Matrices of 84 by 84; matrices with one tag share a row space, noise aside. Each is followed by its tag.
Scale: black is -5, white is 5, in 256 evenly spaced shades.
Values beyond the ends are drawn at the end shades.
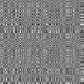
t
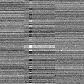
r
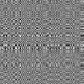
t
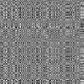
t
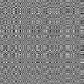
t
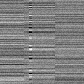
r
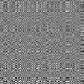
t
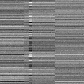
r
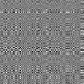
t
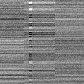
r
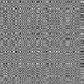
t
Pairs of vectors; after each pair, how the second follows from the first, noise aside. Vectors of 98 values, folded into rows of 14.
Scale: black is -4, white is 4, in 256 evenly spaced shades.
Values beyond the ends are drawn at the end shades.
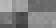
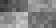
negated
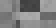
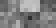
negated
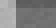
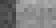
negated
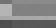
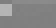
partly zeroed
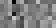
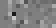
partly zeroed
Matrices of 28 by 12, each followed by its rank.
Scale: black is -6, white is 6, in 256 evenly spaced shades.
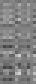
two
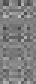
two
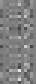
two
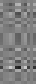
one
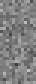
full rank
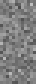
full rank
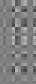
one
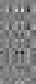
two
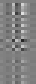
one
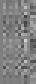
two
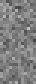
full rank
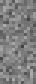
full rank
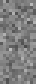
full rank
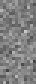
full rank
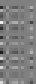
one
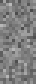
full rank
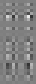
one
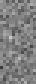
full rank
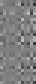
two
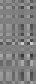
one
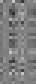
two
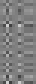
one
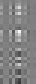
one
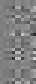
two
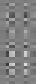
one
